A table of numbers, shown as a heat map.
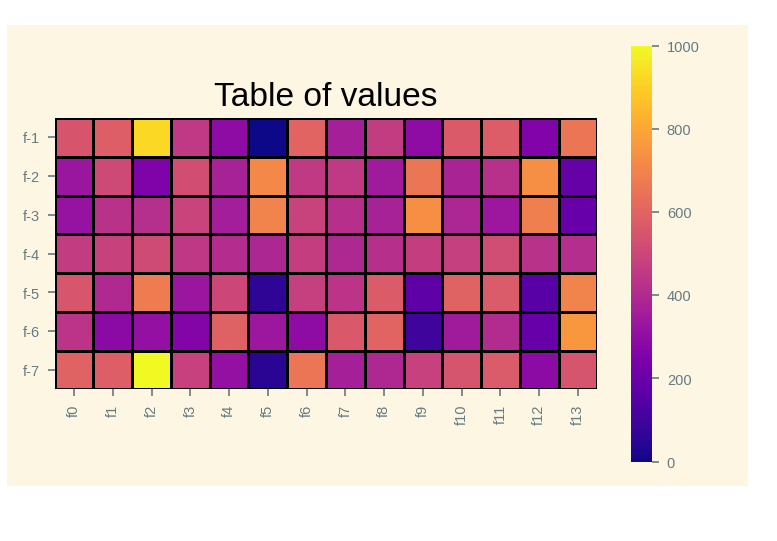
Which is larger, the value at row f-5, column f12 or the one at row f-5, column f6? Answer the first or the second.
the second
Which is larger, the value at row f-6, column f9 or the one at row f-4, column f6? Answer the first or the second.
the second
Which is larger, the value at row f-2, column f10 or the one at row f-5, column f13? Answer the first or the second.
the second
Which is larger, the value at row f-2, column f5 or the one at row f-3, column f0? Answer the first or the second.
the first
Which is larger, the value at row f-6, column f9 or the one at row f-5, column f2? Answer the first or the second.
the second
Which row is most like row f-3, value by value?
f-2
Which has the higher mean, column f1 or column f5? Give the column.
f1
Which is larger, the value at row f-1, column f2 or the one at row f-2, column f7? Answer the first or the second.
the first
